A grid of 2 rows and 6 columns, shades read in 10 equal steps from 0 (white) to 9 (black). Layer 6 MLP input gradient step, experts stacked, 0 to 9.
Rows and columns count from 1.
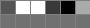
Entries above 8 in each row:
1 0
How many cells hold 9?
1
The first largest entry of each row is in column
5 1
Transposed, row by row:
6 5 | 0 5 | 0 5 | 7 5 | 9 5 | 3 5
